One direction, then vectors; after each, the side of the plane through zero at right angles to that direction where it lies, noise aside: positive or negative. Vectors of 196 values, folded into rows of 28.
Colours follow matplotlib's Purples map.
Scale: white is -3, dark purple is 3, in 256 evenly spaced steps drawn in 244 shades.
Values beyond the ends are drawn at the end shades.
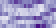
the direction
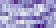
positive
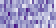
negative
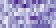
positive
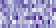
positive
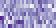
negative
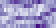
positive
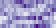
positive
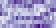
positive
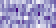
negative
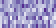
positive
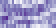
negative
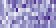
positive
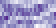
negative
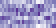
negative
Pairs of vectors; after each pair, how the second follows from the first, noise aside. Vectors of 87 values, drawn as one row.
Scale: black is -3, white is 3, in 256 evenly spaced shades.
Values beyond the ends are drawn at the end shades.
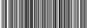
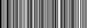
sign-scrambled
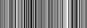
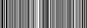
wrapped around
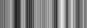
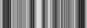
wrapped around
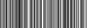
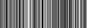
sign-scrambled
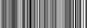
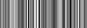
wrapped around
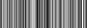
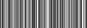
sign-scrambled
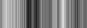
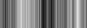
wrapped around
